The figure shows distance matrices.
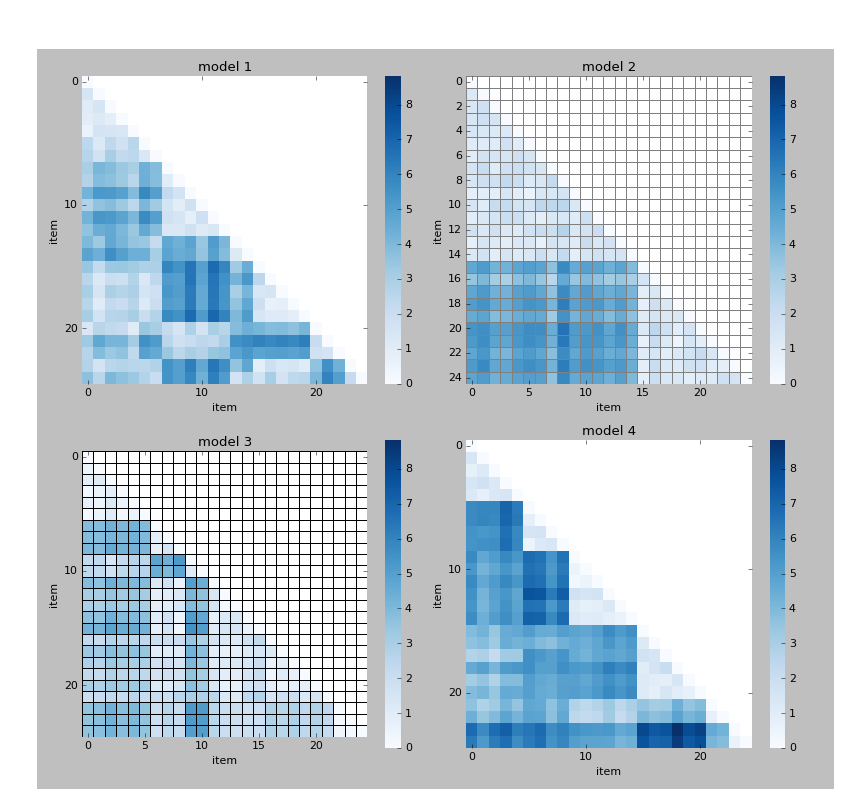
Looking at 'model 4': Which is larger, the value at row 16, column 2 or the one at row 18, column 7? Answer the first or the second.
the second
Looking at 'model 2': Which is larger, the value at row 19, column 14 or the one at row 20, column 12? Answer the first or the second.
the second
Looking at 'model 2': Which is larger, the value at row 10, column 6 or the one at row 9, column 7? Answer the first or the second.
the first
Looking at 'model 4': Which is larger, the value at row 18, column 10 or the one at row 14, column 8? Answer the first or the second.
the second
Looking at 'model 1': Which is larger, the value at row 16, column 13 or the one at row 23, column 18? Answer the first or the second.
the first
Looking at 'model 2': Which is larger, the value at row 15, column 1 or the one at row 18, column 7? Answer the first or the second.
the first
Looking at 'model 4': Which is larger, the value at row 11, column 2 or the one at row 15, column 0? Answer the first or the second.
the first
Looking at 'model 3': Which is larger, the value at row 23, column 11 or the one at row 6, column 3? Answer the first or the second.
the second
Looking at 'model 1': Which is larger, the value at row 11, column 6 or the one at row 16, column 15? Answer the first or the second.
the first
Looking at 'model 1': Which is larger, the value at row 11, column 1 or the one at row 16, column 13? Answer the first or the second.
the first
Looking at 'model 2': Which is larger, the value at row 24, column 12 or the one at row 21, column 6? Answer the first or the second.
the second
